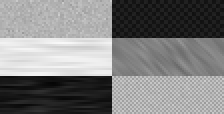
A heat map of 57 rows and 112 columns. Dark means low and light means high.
The table splits into 3 rows of 2 panels. Panel 1,1: high, fine-grained, faint in contrast. Panel 1,2: very low, checkered, faint in contrast. Panel 2,1: very high, streaked across, faint in contrast. Panel 2,2: middling, slanting down to the right, faint in contrast. Panel 3,1: very low, streaked across, faint in contrast. Panel 3,2: high, checkered.
